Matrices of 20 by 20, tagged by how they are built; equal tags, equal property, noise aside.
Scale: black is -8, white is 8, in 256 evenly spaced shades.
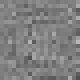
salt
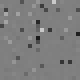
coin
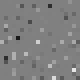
coin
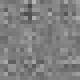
salt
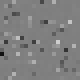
coin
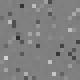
coin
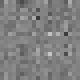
salt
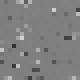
coin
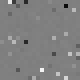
coin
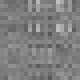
salt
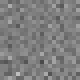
salt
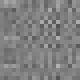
salt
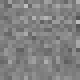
salt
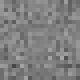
salt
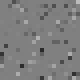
coin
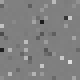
coin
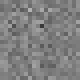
salt
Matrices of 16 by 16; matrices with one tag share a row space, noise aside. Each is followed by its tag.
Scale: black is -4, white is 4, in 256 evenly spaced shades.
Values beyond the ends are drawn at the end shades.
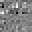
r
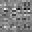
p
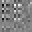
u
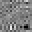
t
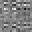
p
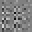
u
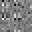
u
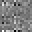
u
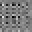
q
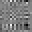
t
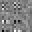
u
